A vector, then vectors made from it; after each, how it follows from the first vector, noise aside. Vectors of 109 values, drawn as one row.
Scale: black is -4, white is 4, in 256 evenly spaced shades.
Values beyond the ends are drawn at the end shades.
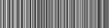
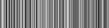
sign-scrambled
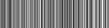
reversed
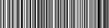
scaled up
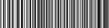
scaled up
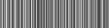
copied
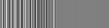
partly zeroed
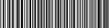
scaled up
